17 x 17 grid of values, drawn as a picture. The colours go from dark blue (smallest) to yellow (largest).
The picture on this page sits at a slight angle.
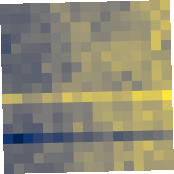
Grain: streaks across. Slope: up to the right. Ninth with the lowest average: bottom left. Odd lines: rows 10 and 14. Ninth with the highest average: middle right.
